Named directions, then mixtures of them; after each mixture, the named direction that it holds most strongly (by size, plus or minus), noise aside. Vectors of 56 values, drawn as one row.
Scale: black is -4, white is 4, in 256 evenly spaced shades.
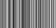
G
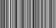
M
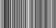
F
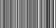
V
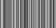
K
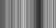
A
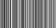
M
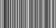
F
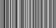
M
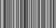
K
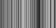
A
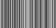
F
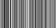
F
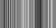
A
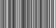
G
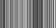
A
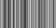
K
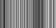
A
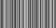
K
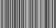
K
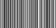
V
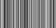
K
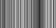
A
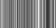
V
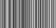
G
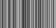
G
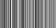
M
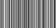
V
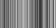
A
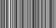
M
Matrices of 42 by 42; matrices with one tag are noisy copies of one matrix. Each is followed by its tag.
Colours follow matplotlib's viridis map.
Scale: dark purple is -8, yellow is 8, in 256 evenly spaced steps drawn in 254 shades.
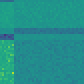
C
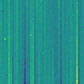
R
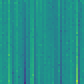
R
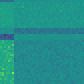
C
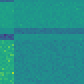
C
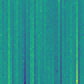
R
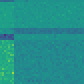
C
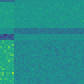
C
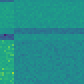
C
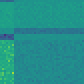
C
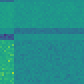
C
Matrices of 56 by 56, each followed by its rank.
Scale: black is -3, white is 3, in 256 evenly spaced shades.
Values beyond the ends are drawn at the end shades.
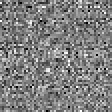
ten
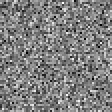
full rank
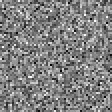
full rank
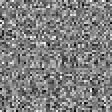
ten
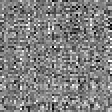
ten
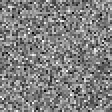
full rank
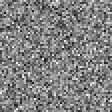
full rank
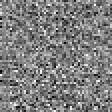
ten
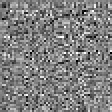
ten
